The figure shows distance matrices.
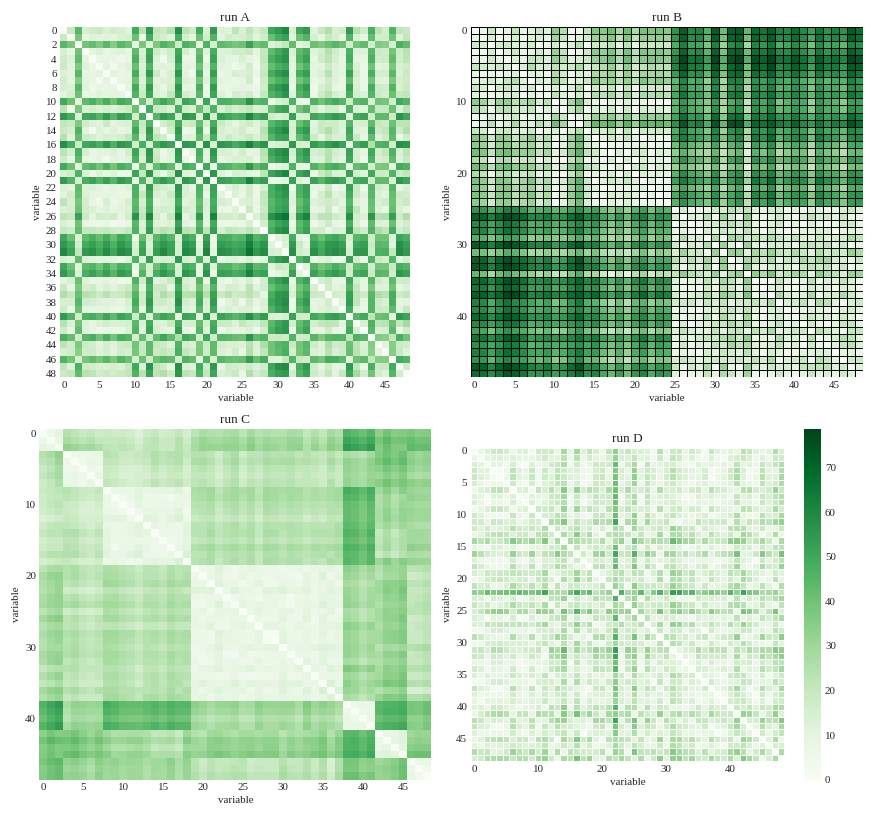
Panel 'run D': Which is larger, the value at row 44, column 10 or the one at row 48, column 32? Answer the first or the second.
the second
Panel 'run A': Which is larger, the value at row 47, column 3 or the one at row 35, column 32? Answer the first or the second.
the first
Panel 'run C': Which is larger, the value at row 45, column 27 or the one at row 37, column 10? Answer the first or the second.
the first
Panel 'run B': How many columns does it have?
49
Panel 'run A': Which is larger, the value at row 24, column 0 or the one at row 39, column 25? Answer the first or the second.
the first
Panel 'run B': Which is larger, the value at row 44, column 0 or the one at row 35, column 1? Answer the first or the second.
the second
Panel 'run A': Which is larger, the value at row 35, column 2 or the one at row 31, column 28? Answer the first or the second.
the second
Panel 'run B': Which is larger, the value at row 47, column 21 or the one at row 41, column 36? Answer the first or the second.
the first
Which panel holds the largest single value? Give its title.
run B
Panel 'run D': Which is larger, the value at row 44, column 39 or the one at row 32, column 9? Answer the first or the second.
the second
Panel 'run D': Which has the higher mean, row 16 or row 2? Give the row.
16
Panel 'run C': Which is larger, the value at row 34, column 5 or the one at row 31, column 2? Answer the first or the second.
the second
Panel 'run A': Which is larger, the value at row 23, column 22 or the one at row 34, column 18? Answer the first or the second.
the second
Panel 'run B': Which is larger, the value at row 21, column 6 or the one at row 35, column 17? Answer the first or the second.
the second
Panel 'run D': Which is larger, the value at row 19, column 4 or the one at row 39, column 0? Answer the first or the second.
the first
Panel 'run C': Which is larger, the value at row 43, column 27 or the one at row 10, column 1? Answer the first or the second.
the first
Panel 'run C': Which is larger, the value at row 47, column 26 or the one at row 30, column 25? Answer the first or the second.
the first
